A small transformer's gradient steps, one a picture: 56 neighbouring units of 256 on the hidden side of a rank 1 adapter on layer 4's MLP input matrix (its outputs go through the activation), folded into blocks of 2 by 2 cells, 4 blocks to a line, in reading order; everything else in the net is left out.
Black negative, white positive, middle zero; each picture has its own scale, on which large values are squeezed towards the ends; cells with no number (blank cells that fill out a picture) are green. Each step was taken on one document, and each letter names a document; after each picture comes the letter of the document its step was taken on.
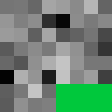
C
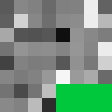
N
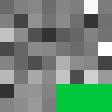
N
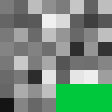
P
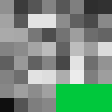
P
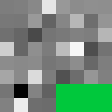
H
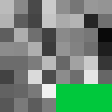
C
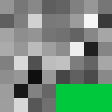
H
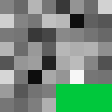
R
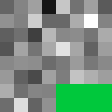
H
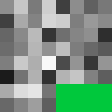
C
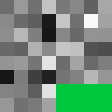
C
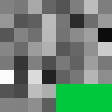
P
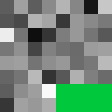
C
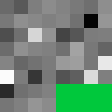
N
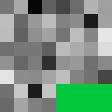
P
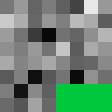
R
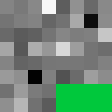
H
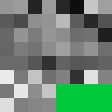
P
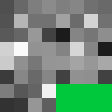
N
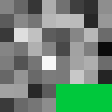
C
